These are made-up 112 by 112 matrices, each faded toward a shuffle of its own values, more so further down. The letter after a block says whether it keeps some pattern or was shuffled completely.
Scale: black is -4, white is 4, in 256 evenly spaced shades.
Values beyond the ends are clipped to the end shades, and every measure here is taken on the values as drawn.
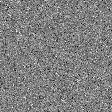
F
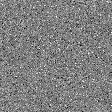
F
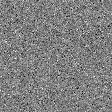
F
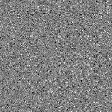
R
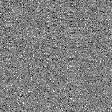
R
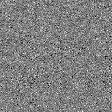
R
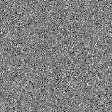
R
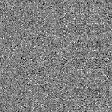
R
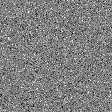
F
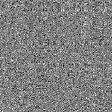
R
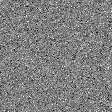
F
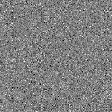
R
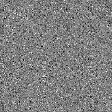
R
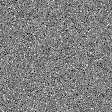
F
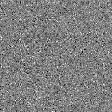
R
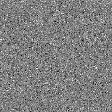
R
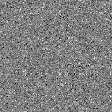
R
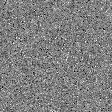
F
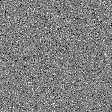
F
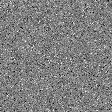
F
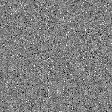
R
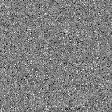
R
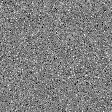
F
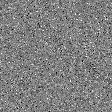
F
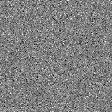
R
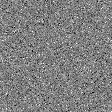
F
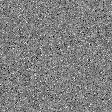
F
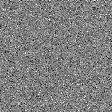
R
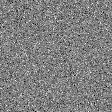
F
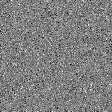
R
